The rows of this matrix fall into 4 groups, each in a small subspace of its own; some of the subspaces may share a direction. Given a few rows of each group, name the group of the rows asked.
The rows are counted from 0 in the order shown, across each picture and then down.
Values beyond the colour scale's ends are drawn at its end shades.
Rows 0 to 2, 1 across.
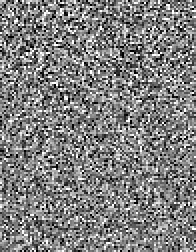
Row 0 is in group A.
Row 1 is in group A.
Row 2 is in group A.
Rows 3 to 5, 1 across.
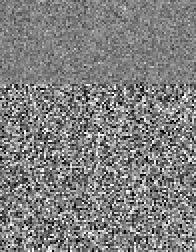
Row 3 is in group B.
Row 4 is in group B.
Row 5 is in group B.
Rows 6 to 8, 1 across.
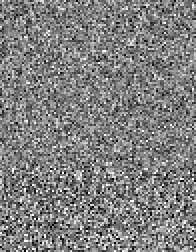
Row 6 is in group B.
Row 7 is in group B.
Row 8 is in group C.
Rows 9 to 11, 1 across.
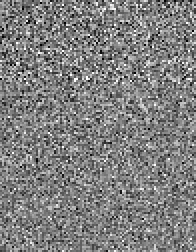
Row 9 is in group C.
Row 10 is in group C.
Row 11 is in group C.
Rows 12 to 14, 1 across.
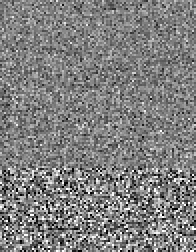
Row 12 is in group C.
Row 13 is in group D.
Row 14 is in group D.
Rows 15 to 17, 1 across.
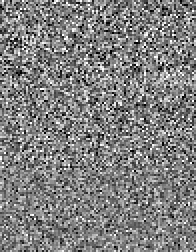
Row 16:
B
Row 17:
C
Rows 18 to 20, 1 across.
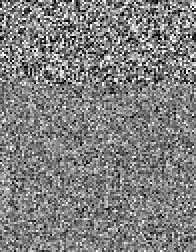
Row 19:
C
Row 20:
D
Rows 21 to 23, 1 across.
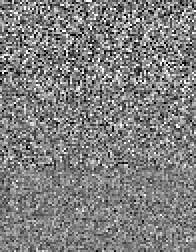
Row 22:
C
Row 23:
D
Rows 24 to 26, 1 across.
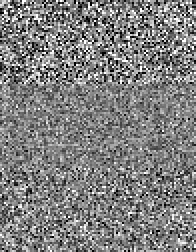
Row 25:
D
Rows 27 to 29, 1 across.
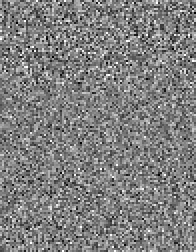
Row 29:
C
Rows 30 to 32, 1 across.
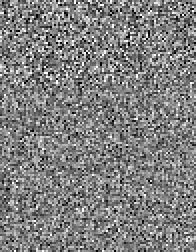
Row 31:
A
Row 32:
D
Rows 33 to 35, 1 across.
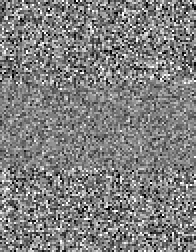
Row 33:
B
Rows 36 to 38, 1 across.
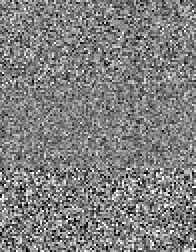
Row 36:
B
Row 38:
B
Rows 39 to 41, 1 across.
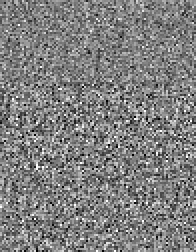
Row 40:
D
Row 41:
D
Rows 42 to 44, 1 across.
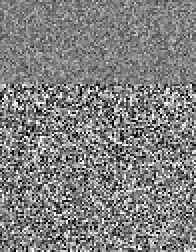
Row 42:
C
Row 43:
A
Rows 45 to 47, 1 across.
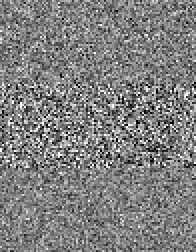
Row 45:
C
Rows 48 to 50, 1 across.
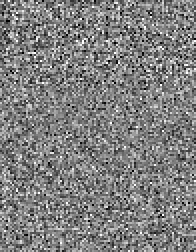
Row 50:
D
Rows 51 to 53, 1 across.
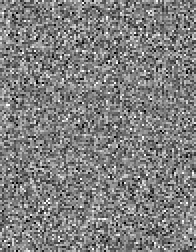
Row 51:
D
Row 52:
D
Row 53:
B
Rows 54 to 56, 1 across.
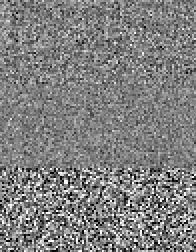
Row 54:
D
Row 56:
A
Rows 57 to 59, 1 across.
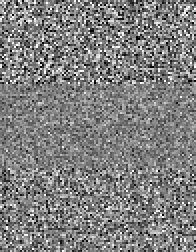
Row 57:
B
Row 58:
C
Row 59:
D
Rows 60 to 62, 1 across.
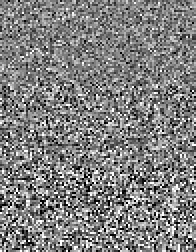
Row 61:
D
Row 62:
C
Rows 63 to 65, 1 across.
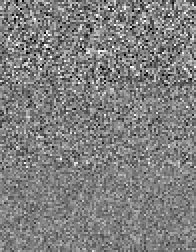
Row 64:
C
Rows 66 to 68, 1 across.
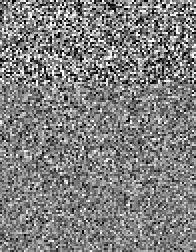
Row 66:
C
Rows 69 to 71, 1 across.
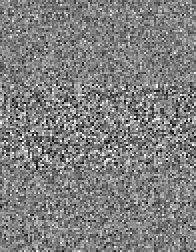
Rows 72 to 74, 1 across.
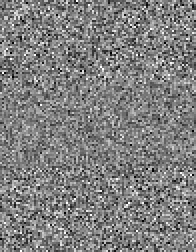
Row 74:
C
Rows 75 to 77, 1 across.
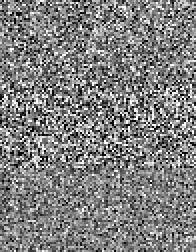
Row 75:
B
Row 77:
D
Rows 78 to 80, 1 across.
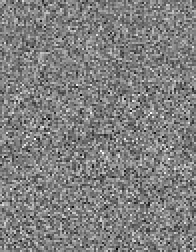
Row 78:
A
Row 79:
B
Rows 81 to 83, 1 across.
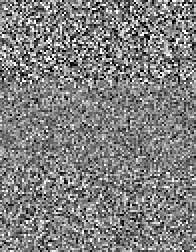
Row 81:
C
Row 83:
A
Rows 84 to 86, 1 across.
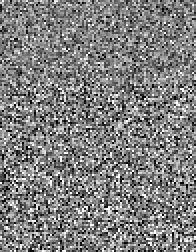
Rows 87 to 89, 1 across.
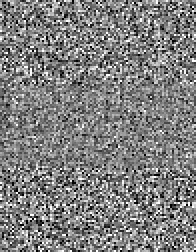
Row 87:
D
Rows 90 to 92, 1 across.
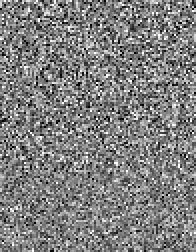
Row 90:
A
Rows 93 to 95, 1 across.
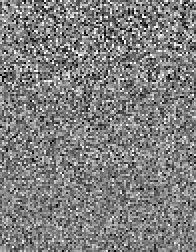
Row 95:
C
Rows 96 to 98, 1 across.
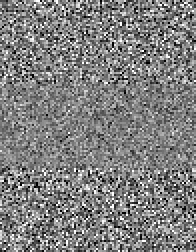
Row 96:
C
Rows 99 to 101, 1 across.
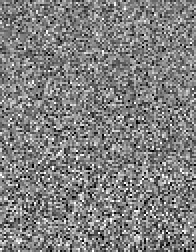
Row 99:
B
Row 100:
B
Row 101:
B
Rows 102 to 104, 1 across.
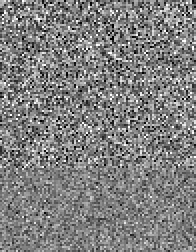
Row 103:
A
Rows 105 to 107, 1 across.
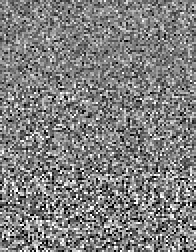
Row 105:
C
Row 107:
A
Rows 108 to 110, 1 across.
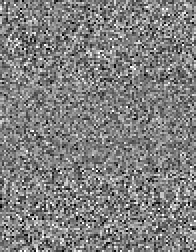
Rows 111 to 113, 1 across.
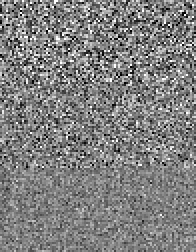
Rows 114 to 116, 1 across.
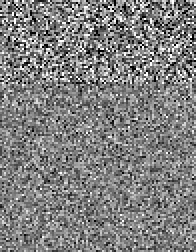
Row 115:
A
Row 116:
A
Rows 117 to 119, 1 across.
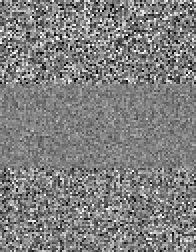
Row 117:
C
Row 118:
A
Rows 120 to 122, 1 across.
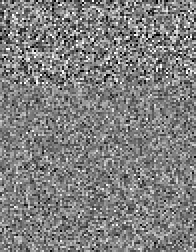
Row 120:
D
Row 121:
A
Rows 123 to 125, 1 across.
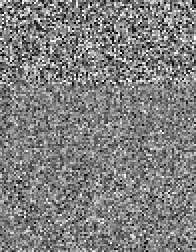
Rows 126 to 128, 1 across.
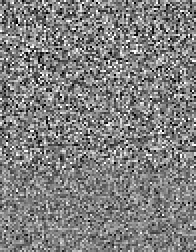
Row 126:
A
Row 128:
D
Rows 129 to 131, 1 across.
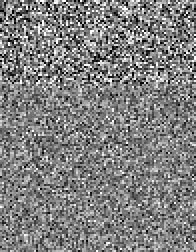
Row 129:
B
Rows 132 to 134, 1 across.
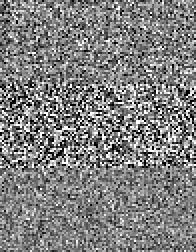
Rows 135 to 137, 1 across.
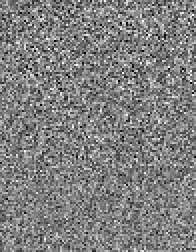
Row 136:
A
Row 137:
B
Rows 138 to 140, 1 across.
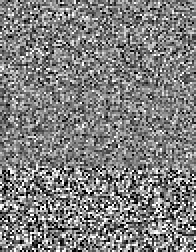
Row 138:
A
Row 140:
D
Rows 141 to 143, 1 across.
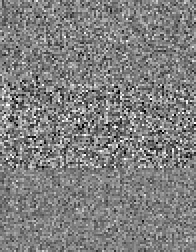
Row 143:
D
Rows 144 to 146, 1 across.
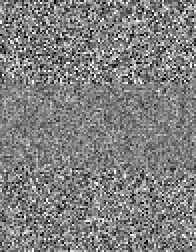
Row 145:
C
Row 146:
B
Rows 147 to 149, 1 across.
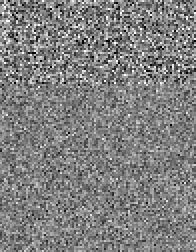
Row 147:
D
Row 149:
A
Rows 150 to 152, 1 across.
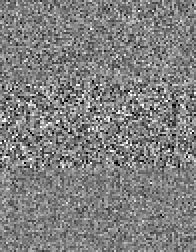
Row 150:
B
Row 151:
C
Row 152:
D
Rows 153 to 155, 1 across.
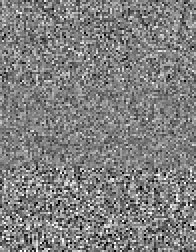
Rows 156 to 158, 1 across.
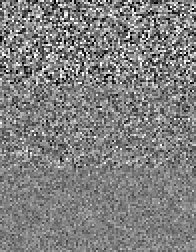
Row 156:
A
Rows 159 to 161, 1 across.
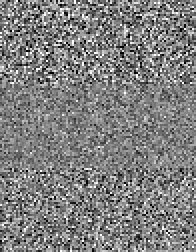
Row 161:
B
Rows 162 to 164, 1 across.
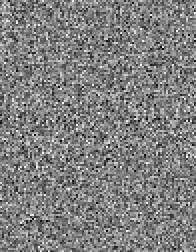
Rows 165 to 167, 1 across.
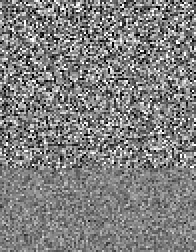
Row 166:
D
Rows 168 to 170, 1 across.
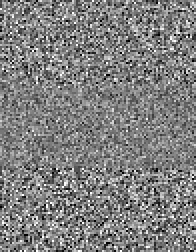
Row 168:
A
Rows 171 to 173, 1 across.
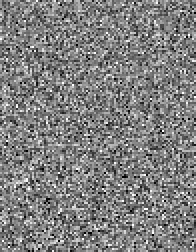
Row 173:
B
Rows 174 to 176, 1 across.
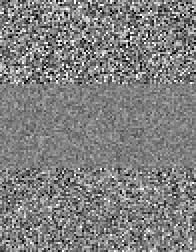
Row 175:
A
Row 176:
C
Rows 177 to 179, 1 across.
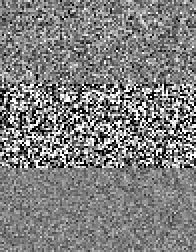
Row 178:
D
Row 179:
B
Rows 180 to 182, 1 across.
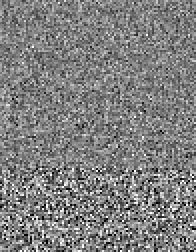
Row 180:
A
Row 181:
D
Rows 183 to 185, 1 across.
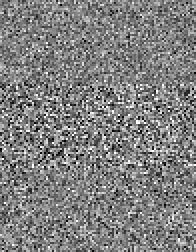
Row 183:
A
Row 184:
B
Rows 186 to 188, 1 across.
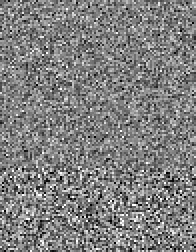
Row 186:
A
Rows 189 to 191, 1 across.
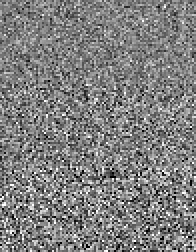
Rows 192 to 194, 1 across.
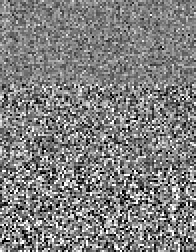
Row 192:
D
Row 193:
A
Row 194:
C
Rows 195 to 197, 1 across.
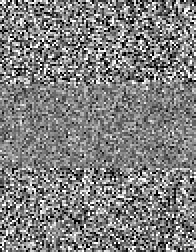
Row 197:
C
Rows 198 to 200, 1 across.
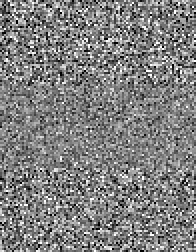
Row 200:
B
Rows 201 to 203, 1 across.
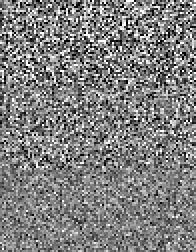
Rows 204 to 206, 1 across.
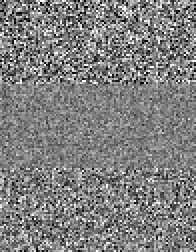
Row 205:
D
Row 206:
D
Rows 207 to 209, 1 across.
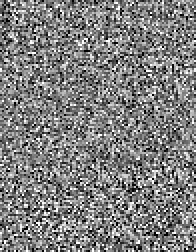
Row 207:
D
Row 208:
B
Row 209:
B
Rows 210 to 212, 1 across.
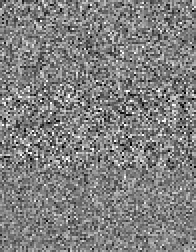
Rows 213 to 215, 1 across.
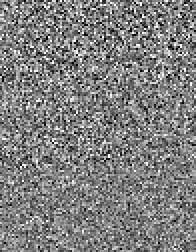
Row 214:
C
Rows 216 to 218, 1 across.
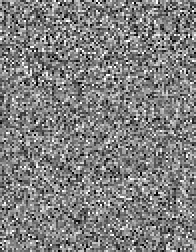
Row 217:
D
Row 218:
C
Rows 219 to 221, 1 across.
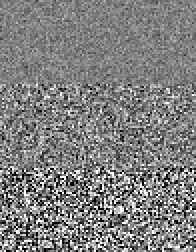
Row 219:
A
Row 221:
C
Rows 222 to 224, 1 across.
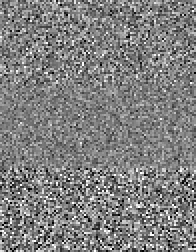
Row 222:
A
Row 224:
B
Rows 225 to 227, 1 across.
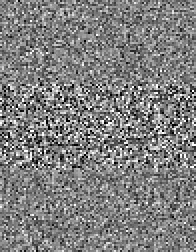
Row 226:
D
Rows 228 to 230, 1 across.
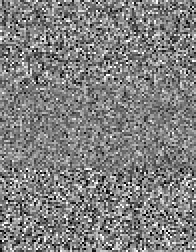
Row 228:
C
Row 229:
B
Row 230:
B
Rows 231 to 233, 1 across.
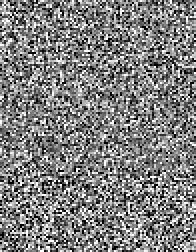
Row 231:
D
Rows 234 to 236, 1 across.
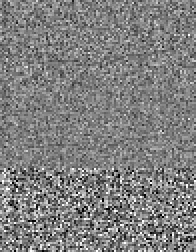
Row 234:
D
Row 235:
D
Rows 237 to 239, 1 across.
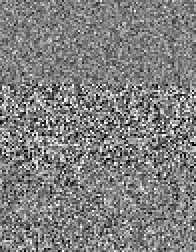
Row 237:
C
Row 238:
D
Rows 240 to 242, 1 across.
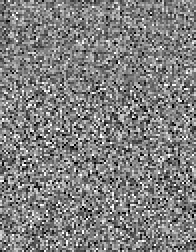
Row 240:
D
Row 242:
A
